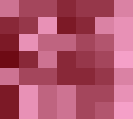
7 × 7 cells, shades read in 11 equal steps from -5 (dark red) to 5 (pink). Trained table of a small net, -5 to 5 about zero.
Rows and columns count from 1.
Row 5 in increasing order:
-3 -3 -2 -1 -1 2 3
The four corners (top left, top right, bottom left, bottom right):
2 3 -4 5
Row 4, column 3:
2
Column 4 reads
-3 -4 1 -3 -3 2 2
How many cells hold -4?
4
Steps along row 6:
up down up down same up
